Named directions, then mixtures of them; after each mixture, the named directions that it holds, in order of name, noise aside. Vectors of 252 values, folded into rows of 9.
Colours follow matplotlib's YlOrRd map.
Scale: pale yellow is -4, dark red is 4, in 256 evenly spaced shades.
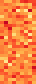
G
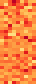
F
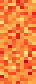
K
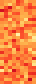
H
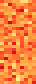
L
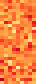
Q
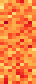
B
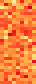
B, F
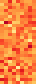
B, Q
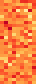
G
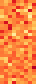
F, G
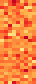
F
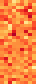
F, G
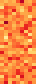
B, G, H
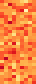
L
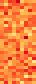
F, H, Q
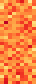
B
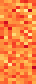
G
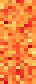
B, H, Q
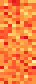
F, H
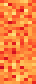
L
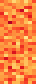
F, L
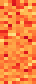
F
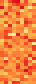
F, K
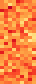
G, H, K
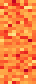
F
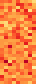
G, K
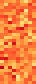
H, L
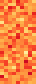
K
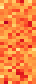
B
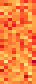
F, G, H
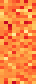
F, G, K
